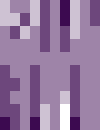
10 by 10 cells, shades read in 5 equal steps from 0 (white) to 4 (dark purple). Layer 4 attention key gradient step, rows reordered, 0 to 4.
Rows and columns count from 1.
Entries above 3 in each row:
1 1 0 0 0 0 0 0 0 3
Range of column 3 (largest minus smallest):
2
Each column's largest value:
4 3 3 4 3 2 4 4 2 3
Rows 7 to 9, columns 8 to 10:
3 2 2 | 3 2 2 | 3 2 2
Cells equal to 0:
2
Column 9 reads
2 2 2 2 2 2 2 2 2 2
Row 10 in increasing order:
0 1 2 2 2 2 3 4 4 4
